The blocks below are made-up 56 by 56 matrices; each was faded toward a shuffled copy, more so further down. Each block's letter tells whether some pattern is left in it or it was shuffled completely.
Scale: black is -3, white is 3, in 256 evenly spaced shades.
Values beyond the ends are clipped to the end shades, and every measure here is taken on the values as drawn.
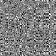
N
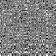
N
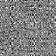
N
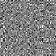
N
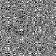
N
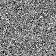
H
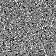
H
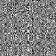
N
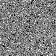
H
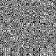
N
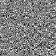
N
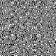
N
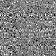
N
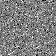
H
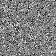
H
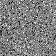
H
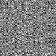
N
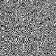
N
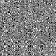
N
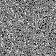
H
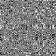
N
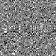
N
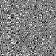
N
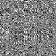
N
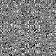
N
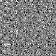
N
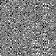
N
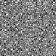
N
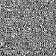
N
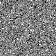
H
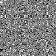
N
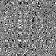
N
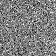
H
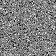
H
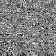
N
